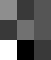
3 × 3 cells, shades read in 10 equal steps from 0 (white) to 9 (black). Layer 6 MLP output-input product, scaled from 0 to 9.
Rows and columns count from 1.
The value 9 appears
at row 3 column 2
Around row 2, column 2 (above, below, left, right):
7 9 7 6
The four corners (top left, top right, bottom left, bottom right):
4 6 0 7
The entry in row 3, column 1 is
0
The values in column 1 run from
0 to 7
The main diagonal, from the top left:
4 5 7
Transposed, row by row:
4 7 0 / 7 5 9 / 6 6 7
